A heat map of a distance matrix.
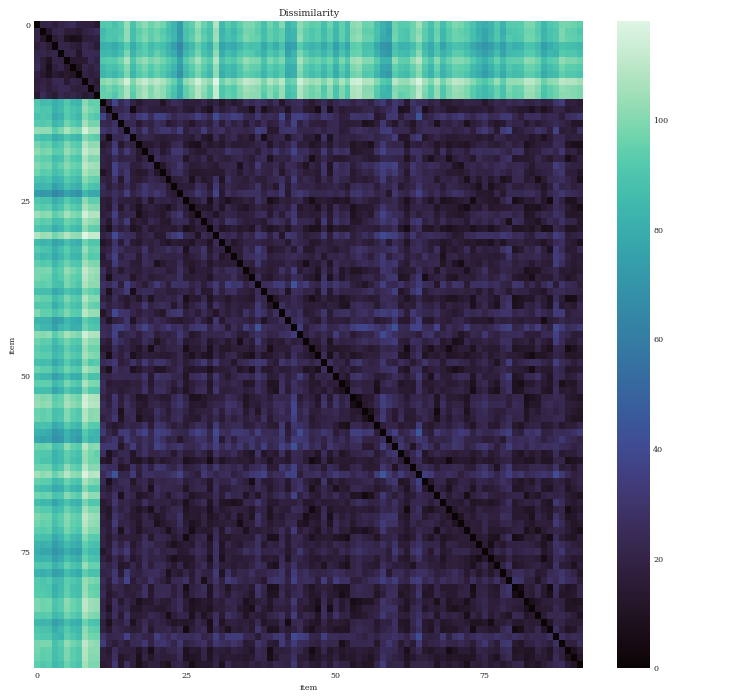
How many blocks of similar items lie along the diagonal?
2
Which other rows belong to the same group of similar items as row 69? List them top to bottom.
11, 12, 13, 14, 15, 16, 17, 18, 19, 20, 21, 22, 23, 24, 25, 26, 27, 28, 29, 30, 31, 32, 33, 34, 35, 36, 37, 38, 39, 40, 41, 42, 43, 44, 45, 46, 47, 48, 49, 50, 51, 52, 53, 54, 55, 56, 57, 58, 59, 60, 61, 62, 63, 64, 65, 66, 67, 68, 70, 71, 72, 73, 74, 75, 76, 77, 78, 79, 80, 81, 82, 83, 84, 85, 86, 87, 88, 89, 90, 91
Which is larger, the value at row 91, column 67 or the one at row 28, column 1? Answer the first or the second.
the second
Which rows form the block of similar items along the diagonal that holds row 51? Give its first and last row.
11 to 91
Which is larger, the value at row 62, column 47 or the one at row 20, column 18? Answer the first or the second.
the second
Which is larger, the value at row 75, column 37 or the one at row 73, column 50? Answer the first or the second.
the first
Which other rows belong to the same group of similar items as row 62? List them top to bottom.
11, 12, 13, 14, 15, 16, 17, 18, 19, 20, 21, 22, 23, 24, 25, 26, 27, 28, 29, 30, 31, 32, 33, 34, 35, 36, 37, 38, 39, 40, 41, 42, 43, 44, 45, 46, 47, 48, 49, 50, 51, 52, 53, 54, 55, 56, 57, 58, 59, 60, 61, 63, 64, 65, 66, 67, 68, 69, 70, 71, 72, 73, 74, 75, 76, 77, 78, 79, 80, 81, 82, 83, 84, 85, 86, 87, 88, 89, 90, 91
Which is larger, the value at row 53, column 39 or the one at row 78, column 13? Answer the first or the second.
the second
